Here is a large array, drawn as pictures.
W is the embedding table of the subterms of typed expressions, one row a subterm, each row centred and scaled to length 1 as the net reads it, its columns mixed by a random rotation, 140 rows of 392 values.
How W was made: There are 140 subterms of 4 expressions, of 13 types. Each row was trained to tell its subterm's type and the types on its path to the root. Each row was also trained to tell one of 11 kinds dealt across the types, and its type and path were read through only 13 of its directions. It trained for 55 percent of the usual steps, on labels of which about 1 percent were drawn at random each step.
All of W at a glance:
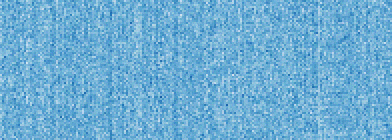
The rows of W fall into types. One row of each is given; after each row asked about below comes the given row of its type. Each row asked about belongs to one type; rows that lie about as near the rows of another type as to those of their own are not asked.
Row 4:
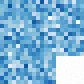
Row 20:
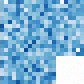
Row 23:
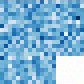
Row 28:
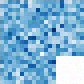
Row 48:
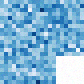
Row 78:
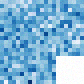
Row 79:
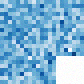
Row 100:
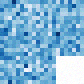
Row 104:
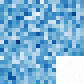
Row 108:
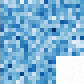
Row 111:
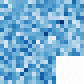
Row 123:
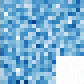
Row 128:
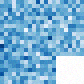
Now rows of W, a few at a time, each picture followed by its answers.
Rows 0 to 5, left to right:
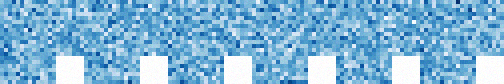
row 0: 128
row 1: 28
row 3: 108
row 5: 128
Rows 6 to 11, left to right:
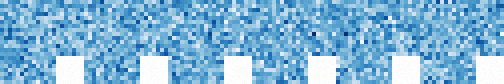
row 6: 100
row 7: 28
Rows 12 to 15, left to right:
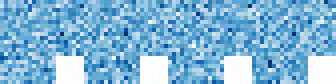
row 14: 79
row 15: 111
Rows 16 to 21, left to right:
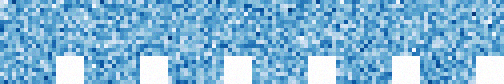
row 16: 79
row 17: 23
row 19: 20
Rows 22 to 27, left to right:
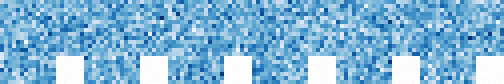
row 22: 104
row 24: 108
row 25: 128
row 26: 28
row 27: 128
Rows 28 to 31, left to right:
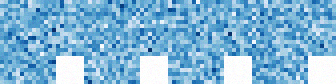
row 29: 20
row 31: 23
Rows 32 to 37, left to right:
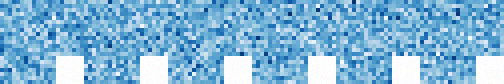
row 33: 108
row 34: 20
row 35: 100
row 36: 123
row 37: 123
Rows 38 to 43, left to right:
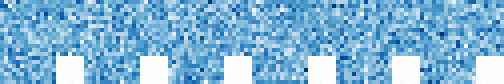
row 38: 123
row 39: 23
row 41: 108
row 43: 79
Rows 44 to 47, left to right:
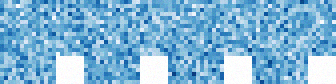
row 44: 23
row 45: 4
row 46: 4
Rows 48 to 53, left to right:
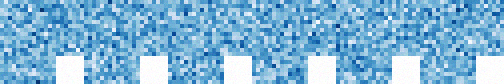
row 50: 4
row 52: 128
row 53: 20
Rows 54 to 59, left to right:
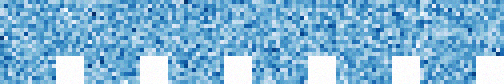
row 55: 111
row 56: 20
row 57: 104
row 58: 48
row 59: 104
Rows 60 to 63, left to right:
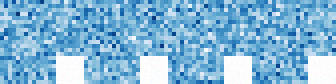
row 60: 23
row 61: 20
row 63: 4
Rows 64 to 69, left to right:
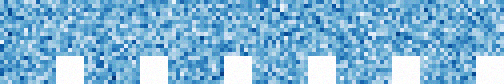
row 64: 128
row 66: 108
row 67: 48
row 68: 128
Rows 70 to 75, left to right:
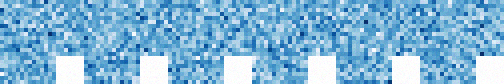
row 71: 108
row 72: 79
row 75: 100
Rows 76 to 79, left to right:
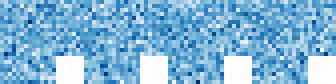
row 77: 23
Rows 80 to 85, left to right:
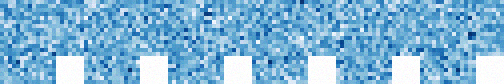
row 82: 128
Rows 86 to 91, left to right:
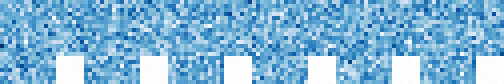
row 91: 28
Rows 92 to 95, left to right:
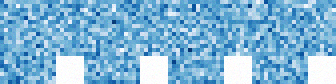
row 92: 123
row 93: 123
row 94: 108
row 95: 79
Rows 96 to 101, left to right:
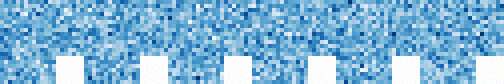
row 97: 23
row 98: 100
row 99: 128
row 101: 48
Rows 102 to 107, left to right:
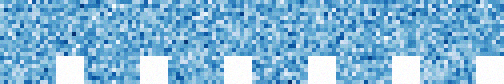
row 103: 100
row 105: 104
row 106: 123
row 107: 20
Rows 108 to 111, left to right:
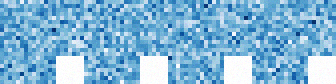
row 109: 23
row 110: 23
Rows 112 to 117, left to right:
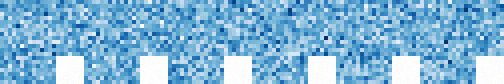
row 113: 111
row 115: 20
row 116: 100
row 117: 20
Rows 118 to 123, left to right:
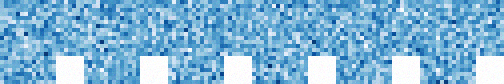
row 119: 104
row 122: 28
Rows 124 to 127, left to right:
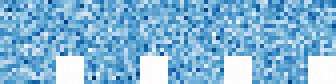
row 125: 108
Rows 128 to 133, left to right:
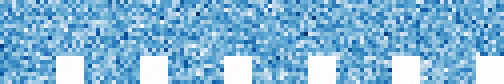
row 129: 111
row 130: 79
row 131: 123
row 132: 104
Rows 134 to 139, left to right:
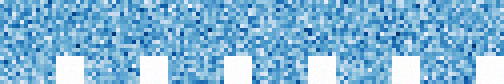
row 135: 48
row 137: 108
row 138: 48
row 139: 79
